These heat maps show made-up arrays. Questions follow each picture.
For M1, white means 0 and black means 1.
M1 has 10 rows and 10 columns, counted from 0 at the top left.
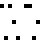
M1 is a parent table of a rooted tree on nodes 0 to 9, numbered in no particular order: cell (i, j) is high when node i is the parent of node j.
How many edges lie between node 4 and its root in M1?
2
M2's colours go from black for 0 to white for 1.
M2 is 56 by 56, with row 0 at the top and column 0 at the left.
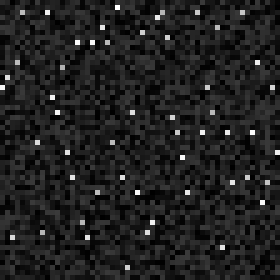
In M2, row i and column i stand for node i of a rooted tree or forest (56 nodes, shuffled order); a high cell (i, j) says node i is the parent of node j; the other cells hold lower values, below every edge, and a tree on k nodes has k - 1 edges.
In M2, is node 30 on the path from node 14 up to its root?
no
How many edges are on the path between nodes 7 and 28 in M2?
1
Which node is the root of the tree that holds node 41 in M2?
47
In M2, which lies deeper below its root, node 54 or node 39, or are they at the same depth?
the same depth
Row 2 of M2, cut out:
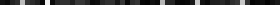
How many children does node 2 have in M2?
5
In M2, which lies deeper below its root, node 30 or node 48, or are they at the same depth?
node 30
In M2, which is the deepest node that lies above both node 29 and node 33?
28
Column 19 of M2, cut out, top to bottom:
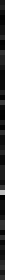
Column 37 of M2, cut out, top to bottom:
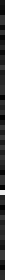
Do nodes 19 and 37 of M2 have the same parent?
yes
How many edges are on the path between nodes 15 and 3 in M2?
5
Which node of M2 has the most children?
2
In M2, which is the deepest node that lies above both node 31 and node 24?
35
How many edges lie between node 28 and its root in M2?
1
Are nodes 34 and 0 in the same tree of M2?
no
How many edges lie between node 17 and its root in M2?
1
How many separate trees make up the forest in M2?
4
